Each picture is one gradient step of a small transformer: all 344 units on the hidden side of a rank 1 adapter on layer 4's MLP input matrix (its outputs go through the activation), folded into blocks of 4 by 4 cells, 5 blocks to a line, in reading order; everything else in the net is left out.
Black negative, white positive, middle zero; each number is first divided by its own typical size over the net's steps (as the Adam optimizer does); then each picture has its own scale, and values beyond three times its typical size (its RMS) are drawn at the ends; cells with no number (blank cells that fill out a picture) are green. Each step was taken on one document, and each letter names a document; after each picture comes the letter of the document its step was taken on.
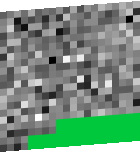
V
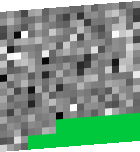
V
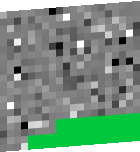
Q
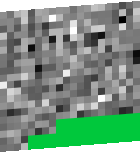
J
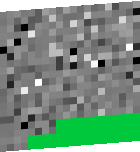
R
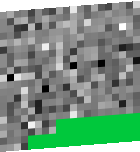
R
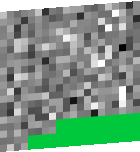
J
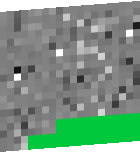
Q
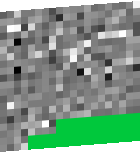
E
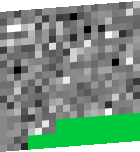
E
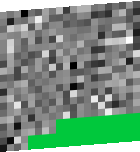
V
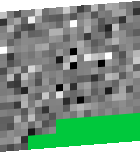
R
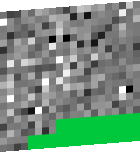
J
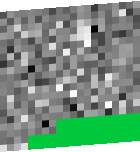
E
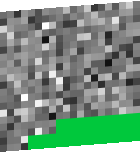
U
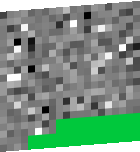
R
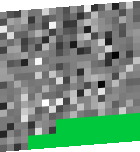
U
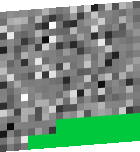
U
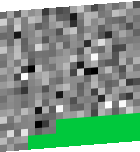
J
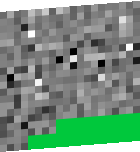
R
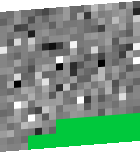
R
